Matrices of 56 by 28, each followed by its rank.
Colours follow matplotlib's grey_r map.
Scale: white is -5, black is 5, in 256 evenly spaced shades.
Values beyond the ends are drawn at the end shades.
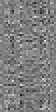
five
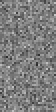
full rank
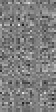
five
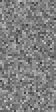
full rank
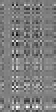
two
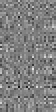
five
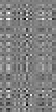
two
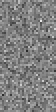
full rank
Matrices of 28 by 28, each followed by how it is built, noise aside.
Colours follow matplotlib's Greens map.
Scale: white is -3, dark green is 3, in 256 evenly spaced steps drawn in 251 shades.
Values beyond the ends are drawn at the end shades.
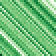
Toeplitz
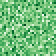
noise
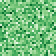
noise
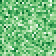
noise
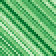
Toeplitz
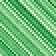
Toeplitz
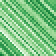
Toeplitz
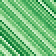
Toeplitz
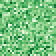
noise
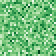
noise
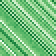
Toeplitz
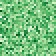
noise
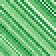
Toeplitz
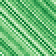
Toeplitz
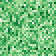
noise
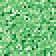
noise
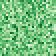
noise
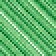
Toeplitz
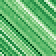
Toeplitz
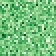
noise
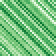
Toeplitz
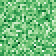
noise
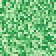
noise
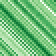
Toeplitz
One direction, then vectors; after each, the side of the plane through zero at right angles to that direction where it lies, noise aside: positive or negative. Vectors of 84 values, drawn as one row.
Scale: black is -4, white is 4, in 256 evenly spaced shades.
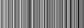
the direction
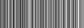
negative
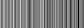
positive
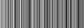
positive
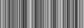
negative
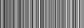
negative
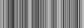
negative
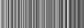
positive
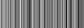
positive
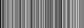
negative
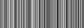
positive
